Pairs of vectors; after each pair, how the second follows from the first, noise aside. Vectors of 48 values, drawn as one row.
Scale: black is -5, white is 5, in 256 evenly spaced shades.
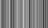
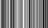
scaled up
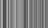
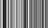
scaled up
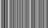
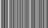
copied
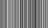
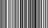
scaled up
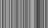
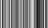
scaled up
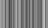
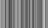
copied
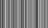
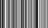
scaled up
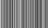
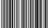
scaled up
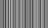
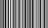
scaled up
